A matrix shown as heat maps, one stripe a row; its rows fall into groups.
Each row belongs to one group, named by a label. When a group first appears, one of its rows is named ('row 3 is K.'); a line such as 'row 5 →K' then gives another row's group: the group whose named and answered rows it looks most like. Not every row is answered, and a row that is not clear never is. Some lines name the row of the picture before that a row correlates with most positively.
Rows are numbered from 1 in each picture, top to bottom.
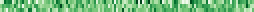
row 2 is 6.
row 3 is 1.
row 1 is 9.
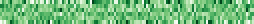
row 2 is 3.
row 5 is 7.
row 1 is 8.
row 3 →6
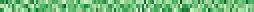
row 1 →3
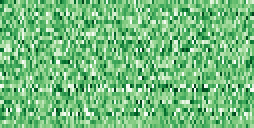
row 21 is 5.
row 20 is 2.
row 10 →6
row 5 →6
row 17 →3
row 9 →7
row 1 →5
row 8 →5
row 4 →5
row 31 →1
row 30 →5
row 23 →6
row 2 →8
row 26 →9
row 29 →7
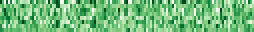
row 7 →1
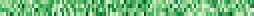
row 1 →2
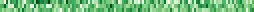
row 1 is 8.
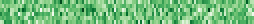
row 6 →9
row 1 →6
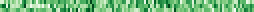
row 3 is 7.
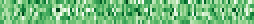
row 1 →8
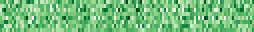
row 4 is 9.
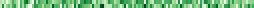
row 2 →2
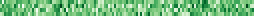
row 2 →6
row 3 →5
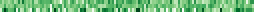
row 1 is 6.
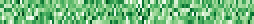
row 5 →2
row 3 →9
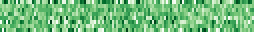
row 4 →8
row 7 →7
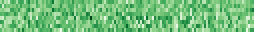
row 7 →8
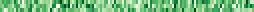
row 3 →1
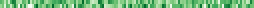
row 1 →5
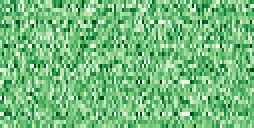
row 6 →2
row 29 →9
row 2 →6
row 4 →3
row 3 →7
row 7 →3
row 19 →1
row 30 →5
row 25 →2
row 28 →3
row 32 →1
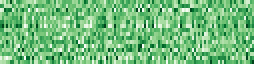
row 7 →3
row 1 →8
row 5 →3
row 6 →3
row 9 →3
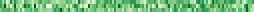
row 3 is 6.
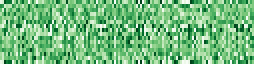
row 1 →9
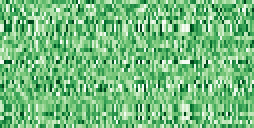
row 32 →5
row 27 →9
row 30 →9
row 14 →1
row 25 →3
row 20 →8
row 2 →7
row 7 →9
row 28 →9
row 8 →9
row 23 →8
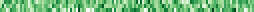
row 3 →7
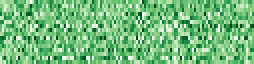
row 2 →1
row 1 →2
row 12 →8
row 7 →5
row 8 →2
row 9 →9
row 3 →1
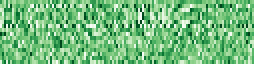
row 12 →5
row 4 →2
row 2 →8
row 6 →9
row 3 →9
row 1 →1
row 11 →6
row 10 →1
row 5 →2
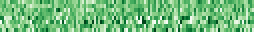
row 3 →7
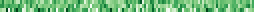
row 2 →3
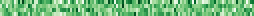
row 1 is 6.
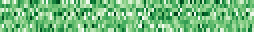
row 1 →1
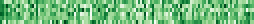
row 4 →3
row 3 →5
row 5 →3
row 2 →3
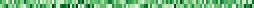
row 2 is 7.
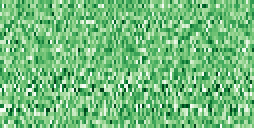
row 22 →1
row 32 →1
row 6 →7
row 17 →7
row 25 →7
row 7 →9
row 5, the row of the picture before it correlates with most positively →1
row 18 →1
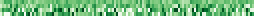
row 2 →8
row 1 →9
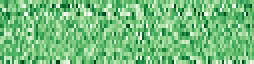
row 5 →5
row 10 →2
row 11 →9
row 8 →2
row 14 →3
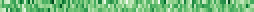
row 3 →8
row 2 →6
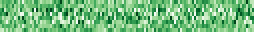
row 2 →7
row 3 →8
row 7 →6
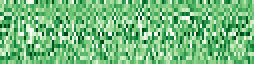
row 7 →5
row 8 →2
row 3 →9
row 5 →9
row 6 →6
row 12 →5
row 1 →2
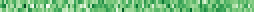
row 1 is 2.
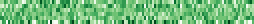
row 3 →7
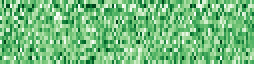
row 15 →1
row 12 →3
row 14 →6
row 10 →3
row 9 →9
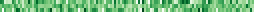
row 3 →2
